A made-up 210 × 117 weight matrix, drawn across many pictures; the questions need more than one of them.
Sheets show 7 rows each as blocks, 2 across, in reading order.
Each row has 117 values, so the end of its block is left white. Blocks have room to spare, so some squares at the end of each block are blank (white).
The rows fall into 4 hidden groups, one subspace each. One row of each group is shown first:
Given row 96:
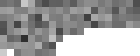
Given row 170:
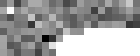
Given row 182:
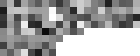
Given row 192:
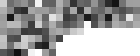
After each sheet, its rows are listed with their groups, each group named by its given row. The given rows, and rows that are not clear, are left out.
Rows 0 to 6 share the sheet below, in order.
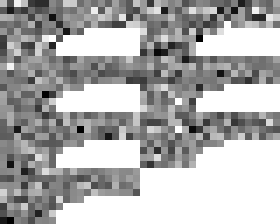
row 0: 170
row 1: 192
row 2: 170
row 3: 96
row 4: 96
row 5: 182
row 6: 96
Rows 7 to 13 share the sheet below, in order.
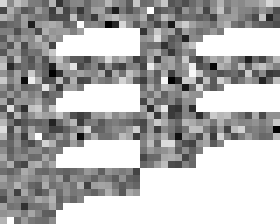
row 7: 192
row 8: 170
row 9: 182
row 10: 182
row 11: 182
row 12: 182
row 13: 96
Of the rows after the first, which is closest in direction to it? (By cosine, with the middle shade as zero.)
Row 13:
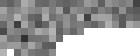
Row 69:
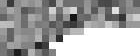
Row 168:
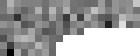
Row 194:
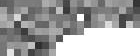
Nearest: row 194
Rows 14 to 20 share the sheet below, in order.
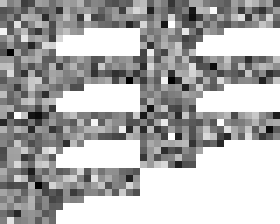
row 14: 96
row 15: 182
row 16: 170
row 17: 182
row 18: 170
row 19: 192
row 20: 182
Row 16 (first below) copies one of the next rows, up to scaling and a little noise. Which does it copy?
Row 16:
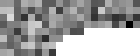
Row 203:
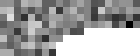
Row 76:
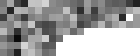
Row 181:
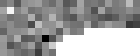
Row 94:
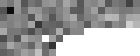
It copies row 203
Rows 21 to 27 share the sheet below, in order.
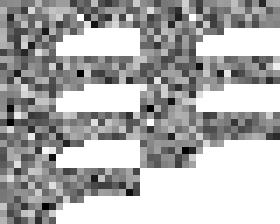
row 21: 192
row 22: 182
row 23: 96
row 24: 96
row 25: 170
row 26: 170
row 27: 170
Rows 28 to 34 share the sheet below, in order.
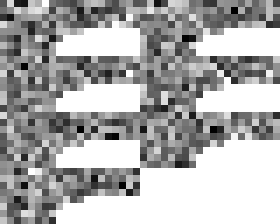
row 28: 170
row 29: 170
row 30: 192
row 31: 192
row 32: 192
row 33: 192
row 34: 170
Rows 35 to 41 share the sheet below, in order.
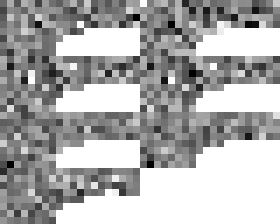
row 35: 182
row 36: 192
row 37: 182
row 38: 182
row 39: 96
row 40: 96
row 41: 192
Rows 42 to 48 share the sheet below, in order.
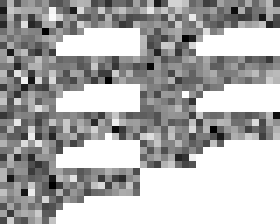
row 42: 182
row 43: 170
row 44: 192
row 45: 170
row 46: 192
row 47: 192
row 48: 182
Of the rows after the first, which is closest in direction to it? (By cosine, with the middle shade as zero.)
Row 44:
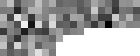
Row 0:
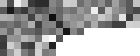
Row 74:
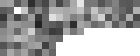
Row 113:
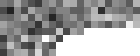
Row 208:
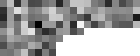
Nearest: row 113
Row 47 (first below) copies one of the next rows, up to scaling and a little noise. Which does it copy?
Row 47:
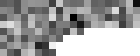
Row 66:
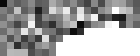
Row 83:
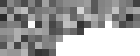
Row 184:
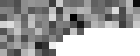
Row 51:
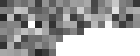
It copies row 184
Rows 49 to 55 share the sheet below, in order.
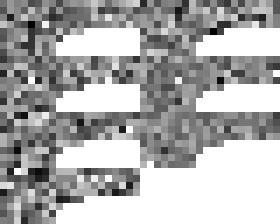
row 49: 170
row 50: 192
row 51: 192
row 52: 182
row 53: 170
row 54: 96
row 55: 170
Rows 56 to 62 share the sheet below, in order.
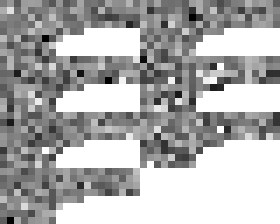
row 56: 170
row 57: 182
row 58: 96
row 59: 192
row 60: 170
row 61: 96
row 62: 96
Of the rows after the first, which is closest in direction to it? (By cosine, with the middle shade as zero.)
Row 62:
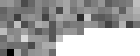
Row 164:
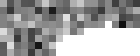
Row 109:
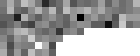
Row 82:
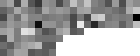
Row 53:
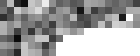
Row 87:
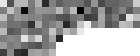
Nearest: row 109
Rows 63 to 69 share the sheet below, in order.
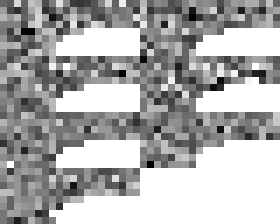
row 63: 182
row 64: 182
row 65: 192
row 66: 192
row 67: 96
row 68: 96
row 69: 192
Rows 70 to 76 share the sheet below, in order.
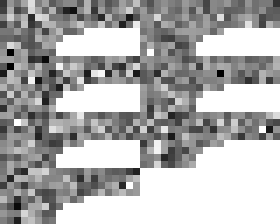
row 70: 182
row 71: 96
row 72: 182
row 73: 96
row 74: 182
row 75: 170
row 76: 170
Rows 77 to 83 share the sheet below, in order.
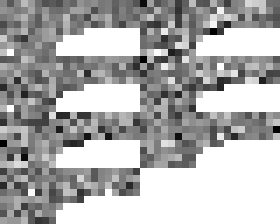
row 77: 96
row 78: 192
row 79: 96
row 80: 192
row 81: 192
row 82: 182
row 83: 192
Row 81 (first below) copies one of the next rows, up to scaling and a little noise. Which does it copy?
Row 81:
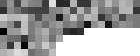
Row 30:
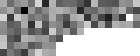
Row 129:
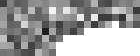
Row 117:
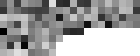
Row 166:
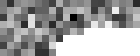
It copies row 117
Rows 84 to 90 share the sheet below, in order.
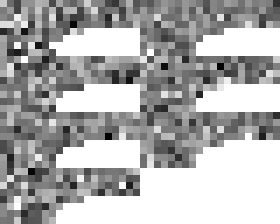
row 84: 192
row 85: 96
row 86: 170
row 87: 192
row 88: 96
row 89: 96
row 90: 170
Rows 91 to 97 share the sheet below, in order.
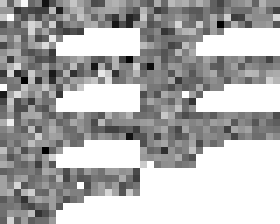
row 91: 170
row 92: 182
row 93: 192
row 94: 170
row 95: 170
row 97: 96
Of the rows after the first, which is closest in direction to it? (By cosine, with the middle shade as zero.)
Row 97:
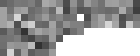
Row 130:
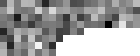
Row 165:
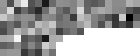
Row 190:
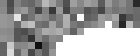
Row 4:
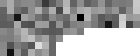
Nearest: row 190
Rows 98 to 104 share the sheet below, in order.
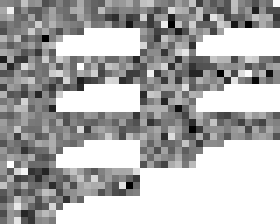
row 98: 170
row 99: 192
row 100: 192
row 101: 192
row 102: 96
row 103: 182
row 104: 170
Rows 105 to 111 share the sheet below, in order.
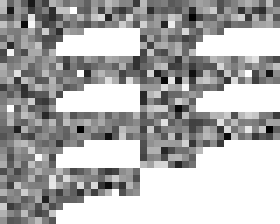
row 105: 182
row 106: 182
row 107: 96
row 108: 192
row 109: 96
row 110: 192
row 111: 192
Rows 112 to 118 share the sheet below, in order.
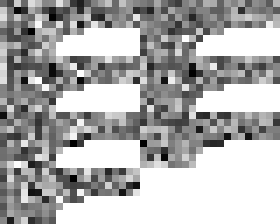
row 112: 182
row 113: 170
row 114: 182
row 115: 182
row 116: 192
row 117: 192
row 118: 182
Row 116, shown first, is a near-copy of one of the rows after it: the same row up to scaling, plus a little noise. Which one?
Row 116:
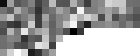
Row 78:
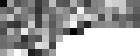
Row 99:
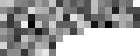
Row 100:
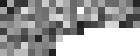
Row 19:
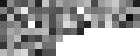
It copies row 78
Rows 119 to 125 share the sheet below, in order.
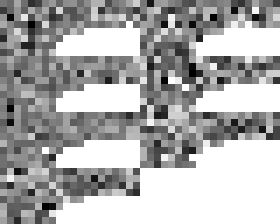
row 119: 170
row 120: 192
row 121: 96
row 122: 182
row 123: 170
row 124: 170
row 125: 170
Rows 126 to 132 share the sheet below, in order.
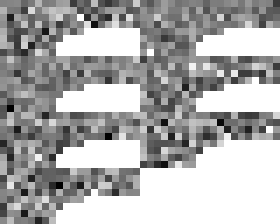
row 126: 192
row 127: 96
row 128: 96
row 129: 192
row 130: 96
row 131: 192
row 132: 192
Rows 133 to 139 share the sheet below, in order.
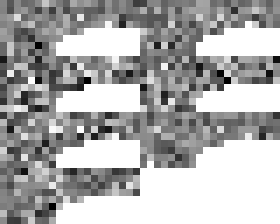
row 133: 96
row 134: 192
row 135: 192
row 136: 192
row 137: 192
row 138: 96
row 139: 170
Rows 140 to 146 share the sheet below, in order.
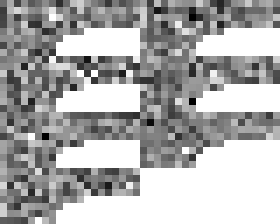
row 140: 182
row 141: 182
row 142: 192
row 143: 192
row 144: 170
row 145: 170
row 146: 192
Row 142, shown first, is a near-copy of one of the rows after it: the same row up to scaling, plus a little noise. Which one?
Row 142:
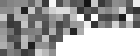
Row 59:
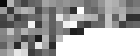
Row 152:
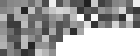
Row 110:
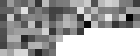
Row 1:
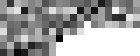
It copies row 152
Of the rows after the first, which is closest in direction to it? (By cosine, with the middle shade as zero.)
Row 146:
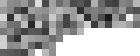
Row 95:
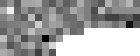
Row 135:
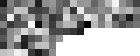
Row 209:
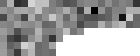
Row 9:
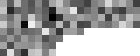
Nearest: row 209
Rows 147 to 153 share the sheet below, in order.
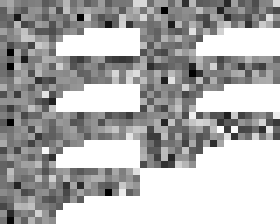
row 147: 96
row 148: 192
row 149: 170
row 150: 182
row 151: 170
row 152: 192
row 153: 96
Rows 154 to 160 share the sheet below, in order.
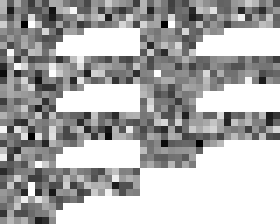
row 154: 182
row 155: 182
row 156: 182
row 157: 96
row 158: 192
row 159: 182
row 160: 192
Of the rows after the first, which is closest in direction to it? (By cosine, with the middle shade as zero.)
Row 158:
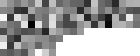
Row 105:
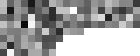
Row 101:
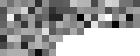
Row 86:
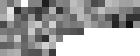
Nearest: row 105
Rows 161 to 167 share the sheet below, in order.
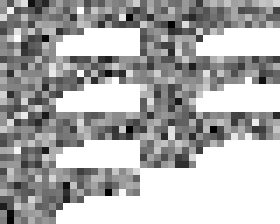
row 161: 170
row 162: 170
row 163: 192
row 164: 96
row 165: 170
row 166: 192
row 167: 96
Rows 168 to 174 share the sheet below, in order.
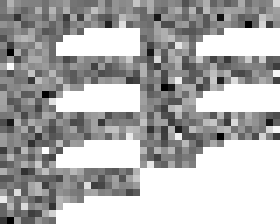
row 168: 96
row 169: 96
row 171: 182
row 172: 170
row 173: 182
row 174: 96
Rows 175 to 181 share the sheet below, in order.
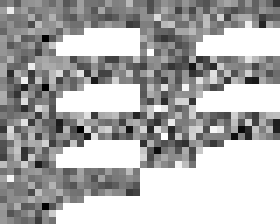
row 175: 170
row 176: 96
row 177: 192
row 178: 192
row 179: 192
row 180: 192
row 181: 170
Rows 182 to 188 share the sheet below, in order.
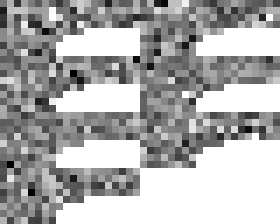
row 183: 170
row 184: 192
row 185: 170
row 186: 96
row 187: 192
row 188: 182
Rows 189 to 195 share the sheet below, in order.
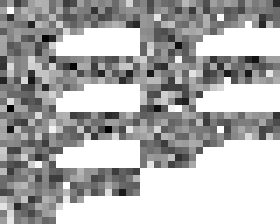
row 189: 170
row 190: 96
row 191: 182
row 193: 192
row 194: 96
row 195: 96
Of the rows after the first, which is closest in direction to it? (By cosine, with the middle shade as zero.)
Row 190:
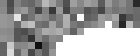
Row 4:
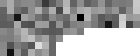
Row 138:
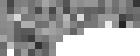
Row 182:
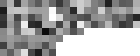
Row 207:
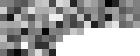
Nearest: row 138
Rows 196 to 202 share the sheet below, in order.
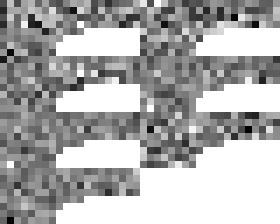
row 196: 182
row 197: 192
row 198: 192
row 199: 96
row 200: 96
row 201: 192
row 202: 96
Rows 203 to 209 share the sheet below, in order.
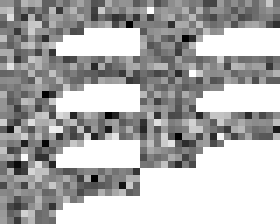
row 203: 170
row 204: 170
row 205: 170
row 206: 182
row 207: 192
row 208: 182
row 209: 170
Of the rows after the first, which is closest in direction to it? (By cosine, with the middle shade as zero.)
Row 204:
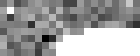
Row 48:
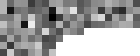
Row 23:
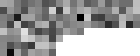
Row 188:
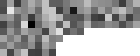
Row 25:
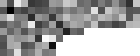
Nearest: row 188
